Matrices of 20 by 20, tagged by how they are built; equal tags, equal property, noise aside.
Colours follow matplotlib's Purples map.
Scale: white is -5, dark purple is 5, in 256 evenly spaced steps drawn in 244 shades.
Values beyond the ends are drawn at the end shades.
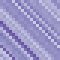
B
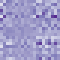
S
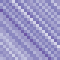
B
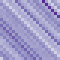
B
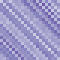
B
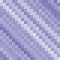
B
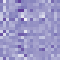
S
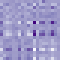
S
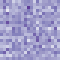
S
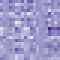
S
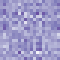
S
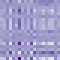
S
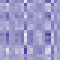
S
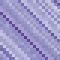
B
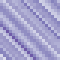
B
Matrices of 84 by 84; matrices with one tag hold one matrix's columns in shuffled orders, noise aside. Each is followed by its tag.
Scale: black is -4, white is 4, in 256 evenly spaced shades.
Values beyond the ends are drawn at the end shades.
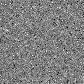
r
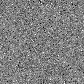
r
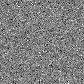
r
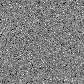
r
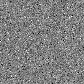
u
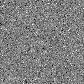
r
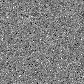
u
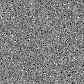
u
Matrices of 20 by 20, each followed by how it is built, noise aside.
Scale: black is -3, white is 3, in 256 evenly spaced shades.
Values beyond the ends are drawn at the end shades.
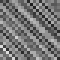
Toeplitz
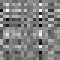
low rank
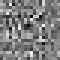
low rank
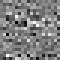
low rank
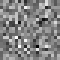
low rank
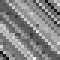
Toeplitz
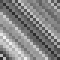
Toeplitz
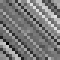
Toeplitz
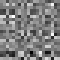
low rank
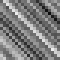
Toeplitz
